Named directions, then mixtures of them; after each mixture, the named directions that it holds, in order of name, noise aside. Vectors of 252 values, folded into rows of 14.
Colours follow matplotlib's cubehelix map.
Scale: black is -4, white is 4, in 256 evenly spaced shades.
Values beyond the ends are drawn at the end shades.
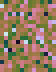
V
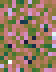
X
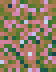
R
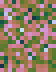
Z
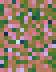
V, Z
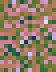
R, X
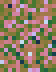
R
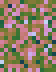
R, Z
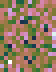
X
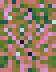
R, Z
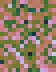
R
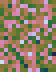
R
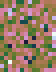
X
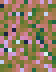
V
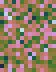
Z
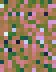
V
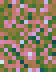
R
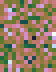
X, Z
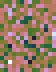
X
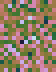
R, X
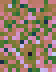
R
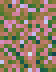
R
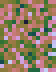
R, X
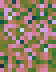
Z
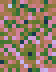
R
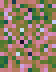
R, Z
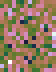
X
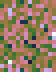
X
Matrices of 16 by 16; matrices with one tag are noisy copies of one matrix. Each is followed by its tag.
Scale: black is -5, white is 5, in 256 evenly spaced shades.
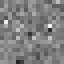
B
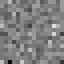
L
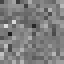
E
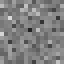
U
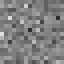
U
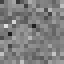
E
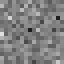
U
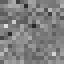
E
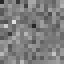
E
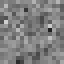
B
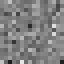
L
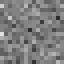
U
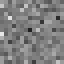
U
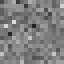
E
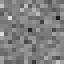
U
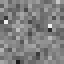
B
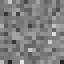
L
